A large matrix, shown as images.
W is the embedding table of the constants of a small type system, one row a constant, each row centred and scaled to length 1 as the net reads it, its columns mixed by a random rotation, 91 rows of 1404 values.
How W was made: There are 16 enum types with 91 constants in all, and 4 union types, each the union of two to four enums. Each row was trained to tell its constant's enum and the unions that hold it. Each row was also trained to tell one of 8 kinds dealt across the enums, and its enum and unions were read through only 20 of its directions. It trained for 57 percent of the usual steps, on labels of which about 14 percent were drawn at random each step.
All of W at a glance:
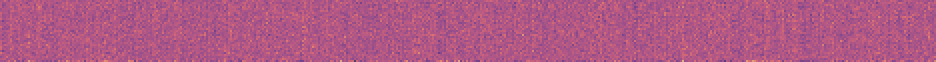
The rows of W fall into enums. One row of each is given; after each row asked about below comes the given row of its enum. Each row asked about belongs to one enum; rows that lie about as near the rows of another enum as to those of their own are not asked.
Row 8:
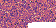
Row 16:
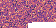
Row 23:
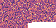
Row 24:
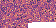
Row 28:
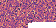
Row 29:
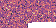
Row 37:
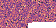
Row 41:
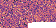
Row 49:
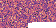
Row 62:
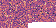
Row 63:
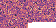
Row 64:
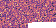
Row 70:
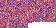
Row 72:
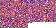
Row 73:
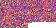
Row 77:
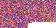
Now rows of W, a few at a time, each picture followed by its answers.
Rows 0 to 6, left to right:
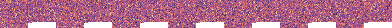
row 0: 77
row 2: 49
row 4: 41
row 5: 49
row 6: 16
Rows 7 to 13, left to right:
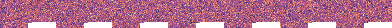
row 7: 24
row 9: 64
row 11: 16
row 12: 8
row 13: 70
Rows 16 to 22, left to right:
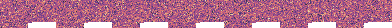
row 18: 24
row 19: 64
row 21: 77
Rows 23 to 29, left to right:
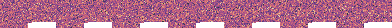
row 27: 72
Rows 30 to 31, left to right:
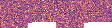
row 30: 77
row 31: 62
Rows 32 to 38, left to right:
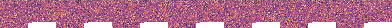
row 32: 77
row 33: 63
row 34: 8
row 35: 64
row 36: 72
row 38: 16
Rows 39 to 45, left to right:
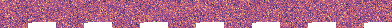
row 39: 29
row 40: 77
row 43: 77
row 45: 73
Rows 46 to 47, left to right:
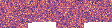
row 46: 29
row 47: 63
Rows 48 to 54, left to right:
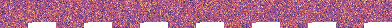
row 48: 24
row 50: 29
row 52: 64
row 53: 64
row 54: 29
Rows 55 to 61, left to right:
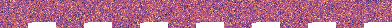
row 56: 49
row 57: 49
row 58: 24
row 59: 8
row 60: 16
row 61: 72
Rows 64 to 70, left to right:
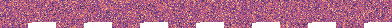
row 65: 28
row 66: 28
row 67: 8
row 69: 8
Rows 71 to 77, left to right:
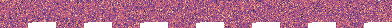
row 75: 8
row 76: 62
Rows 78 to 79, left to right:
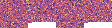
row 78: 24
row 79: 24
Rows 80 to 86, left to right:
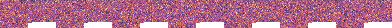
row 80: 72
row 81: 28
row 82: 49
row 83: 64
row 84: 63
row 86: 41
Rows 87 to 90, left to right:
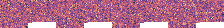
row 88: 49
